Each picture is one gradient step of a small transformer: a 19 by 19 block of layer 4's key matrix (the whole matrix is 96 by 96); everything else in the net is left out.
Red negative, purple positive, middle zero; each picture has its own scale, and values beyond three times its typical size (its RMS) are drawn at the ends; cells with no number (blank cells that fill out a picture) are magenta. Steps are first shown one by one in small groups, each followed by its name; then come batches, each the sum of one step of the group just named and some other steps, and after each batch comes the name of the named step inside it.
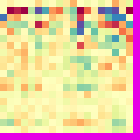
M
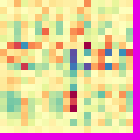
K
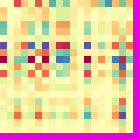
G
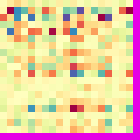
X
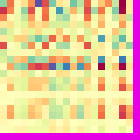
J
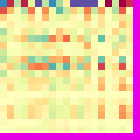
J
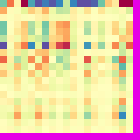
G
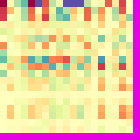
J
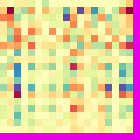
X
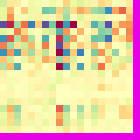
J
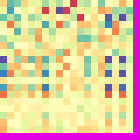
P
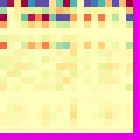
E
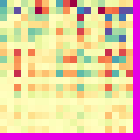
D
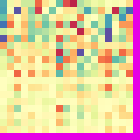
D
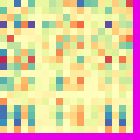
E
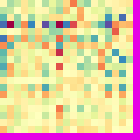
P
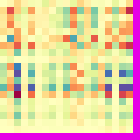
E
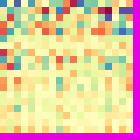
D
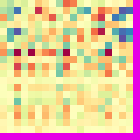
D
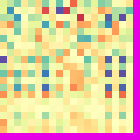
P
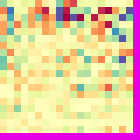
D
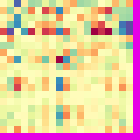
E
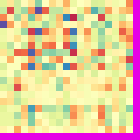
E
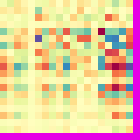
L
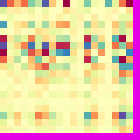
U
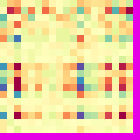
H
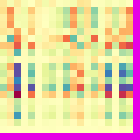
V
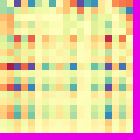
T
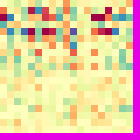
U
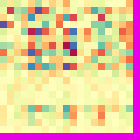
U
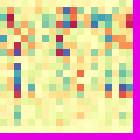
V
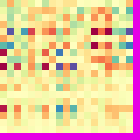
U
